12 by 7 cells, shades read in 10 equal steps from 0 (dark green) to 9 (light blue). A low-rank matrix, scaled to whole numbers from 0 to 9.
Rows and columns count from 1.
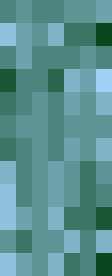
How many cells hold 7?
9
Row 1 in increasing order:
4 4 4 5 5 5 6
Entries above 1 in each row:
7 6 7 6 7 7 7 7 7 6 7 6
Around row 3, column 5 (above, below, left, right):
3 7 4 5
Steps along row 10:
down down up down same down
